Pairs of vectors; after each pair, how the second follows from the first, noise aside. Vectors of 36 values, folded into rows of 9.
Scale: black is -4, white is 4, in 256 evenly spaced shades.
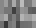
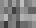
copied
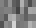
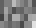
wrapped around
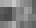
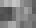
copied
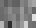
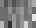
copied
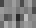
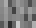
wrapped around
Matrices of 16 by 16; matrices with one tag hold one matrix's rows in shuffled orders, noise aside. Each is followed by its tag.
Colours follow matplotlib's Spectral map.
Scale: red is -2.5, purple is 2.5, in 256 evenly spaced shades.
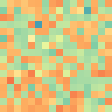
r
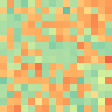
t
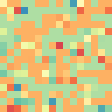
t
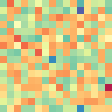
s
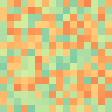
s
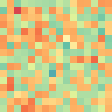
r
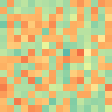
r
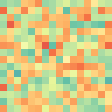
t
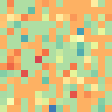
s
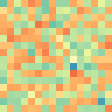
r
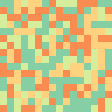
s
